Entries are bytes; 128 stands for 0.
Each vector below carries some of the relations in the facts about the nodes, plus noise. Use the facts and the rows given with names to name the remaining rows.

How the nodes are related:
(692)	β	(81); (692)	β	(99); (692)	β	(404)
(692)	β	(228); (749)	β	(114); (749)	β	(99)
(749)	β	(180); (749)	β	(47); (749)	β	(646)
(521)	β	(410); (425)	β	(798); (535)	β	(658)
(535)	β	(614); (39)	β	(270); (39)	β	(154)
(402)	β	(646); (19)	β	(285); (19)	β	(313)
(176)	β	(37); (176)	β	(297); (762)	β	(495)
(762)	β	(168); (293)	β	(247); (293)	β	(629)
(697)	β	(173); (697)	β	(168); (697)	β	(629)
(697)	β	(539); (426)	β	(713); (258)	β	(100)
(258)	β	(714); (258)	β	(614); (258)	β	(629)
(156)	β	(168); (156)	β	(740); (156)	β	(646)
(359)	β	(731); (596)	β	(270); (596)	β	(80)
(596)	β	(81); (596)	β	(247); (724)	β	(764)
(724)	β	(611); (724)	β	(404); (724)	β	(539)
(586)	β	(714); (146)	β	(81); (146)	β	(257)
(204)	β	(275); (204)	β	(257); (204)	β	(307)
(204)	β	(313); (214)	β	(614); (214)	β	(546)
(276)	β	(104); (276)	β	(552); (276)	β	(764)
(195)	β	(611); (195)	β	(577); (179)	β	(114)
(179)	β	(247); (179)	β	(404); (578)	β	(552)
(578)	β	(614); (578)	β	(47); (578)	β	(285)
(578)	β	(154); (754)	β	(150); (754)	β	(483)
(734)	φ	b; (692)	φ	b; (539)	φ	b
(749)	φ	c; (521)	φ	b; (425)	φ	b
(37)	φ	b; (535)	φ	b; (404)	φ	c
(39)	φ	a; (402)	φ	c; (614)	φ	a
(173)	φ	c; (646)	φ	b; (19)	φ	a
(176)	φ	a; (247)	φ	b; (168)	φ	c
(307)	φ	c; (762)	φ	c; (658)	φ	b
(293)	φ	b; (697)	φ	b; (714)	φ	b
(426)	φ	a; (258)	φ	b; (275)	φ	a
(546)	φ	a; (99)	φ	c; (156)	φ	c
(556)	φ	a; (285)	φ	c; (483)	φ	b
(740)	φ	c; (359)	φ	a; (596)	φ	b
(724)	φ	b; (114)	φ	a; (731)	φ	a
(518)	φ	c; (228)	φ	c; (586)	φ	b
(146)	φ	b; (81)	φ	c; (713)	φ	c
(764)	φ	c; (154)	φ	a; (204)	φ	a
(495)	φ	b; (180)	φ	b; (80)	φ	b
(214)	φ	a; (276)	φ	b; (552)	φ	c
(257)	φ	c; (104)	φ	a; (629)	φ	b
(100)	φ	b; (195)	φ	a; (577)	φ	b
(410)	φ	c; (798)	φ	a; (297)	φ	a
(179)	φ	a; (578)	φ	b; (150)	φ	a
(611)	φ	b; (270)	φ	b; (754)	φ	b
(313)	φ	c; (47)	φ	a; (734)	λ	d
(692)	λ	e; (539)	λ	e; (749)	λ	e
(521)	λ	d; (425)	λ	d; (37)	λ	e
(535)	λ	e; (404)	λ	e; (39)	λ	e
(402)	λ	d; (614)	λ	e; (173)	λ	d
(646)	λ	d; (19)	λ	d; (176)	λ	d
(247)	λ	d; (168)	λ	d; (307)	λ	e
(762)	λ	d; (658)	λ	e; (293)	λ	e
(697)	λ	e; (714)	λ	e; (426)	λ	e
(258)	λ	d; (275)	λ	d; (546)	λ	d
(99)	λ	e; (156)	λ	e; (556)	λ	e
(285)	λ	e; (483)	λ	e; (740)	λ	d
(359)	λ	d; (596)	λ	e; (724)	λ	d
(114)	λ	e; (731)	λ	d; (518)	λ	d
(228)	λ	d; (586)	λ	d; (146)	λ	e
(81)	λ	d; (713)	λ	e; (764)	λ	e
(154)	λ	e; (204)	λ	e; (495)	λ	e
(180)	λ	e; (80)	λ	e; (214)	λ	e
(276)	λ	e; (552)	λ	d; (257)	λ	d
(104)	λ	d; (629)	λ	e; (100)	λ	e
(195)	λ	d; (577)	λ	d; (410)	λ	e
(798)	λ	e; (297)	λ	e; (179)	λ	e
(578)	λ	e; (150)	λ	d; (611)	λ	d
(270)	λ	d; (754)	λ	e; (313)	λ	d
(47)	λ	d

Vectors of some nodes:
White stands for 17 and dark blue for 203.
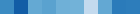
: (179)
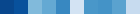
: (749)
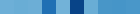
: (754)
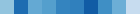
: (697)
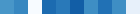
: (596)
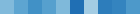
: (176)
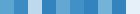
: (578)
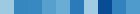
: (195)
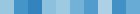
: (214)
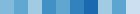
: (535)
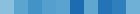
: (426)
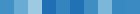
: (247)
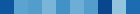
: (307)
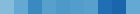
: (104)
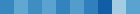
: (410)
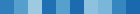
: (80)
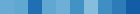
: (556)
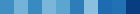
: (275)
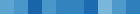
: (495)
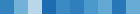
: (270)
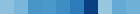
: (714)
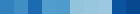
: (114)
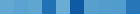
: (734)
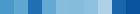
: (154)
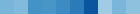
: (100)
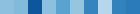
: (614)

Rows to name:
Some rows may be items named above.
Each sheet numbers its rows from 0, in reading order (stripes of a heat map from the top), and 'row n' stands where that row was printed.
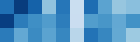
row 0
(156)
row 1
(99)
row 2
(552)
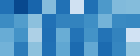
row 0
(156)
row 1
(247)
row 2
(276)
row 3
(724)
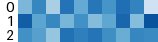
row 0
(276)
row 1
(313)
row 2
(247)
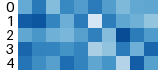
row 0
(293)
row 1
(402)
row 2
(204)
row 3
(404)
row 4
(180)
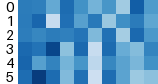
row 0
(180)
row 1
(692)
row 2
(646)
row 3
(740)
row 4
(285)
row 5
(156)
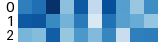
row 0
(168)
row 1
(402)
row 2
(614)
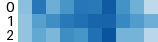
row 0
(697)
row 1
(539)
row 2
(586)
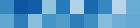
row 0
(762)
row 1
(293)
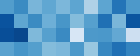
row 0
(39)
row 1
(313)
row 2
(749)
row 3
(19)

